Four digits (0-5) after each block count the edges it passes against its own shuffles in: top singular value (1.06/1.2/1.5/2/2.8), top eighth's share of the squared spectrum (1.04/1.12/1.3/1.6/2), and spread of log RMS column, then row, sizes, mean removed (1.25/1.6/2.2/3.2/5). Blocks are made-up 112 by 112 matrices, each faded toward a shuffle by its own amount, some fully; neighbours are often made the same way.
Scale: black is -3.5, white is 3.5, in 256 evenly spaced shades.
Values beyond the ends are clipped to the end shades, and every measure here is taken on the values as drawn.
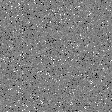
2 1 0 0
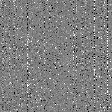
4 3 3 0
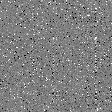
3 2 1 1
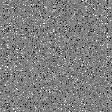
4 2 2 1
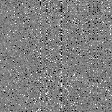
4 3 2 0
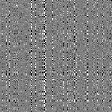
5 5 4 3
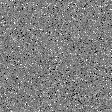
0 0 0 0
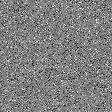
0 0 0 0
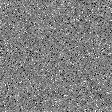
0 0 0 0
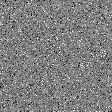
0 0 0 0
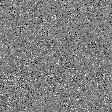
0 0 0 1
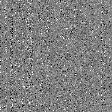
1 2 3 0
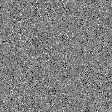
0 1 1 0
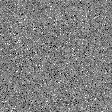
0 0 1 0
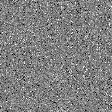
0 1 2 0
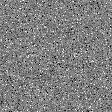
2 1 0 0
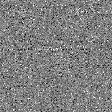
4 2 0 2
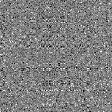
4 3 1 2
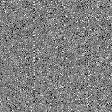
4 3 2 1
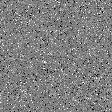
2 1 0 0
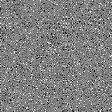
4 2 1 1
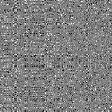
5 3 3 2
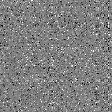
4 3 2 1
